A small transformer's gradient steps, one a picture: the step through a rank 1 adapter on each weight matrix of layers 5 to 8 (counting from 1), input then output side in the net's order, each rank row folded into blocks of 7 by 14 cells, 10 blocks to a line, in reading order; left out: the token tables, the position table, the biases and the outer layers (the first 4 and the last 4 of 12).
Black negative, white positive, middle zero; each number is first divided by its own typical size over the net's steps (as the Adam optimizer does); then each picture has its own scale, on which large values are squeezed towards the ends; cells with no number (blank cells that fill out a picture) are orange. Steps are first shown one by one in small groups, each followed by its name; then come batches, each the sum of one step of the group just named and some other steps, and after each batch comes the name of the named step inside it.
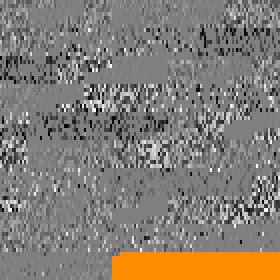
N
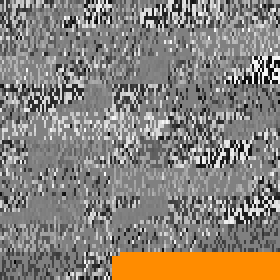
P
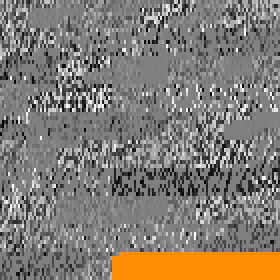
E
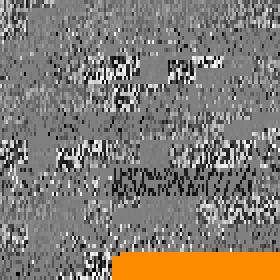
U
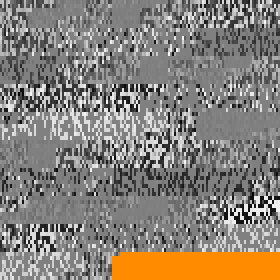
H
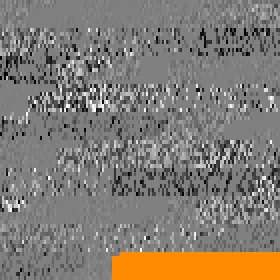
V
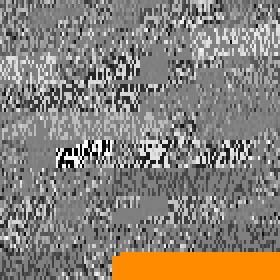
H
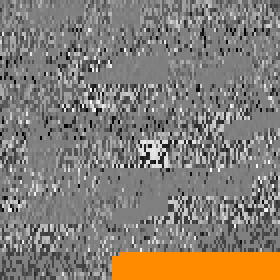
N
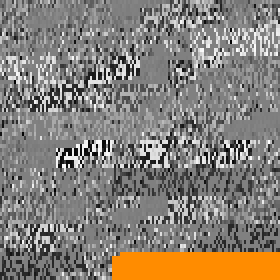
E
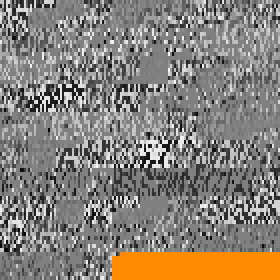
H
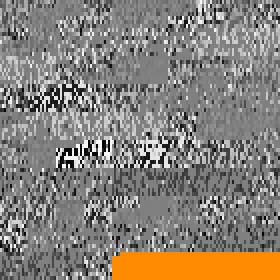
H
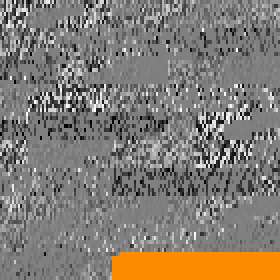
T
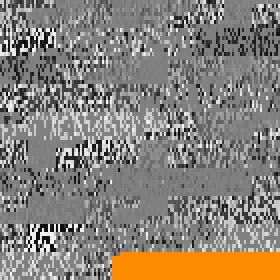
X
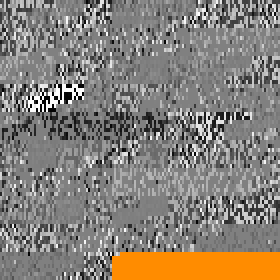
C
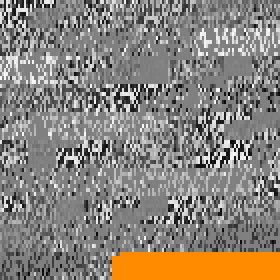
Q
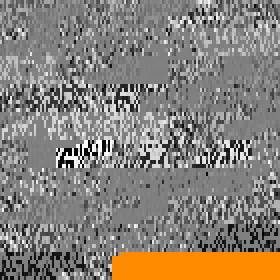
Q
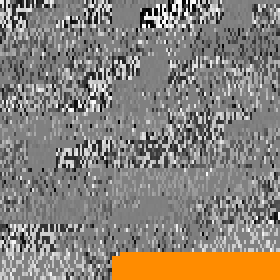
X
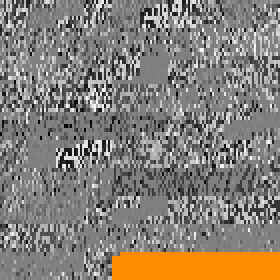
T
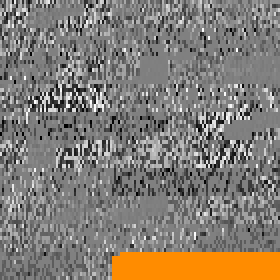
T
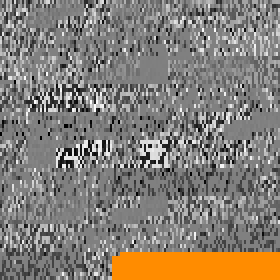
T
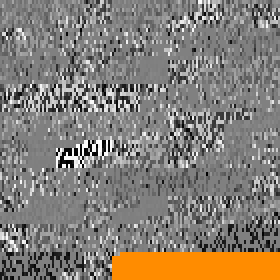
C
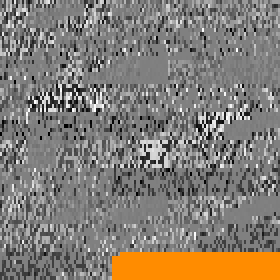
T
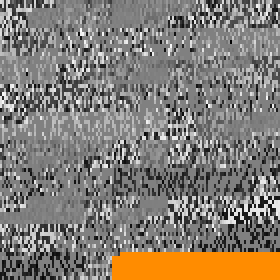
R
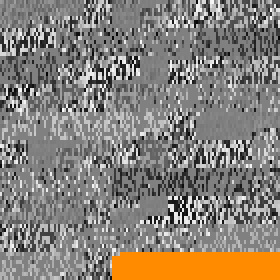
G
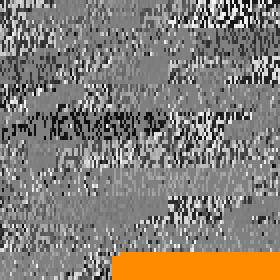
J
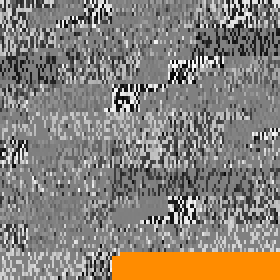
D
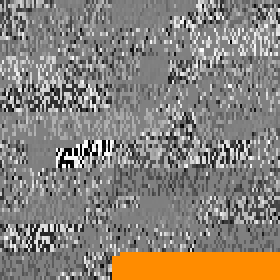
G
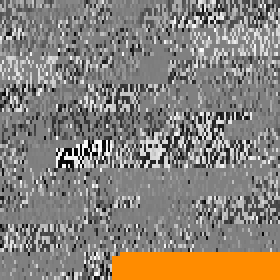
J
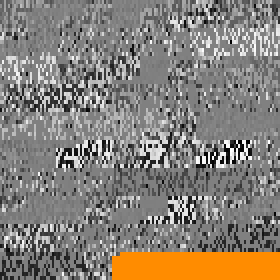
R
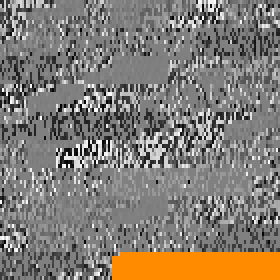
J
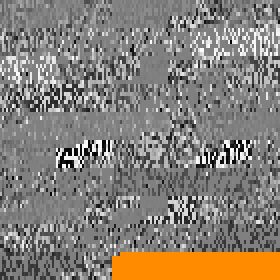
R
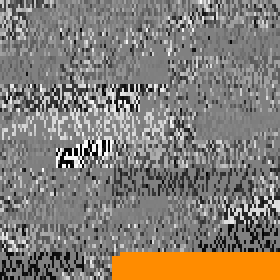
R
